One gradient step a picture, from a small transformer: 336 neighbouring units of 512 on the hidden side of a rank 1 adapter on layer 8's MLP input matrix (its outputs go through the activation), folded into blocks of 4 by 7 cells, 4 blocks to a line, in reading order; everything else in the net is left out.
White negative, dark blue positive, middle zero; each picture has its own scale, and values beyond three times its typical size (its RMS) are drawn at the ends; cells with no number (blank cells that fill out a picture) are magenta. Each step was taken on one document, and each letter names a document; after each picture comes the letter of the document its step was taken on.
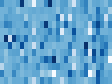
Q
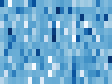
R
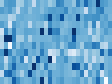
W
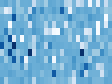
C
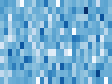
W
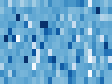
Q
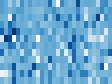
W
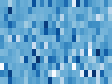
Q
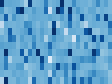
R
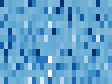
R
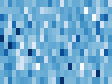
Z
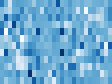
Z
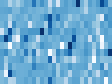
W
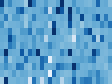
R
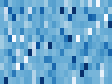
C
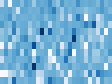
W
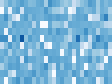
C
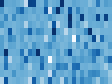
R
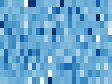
R
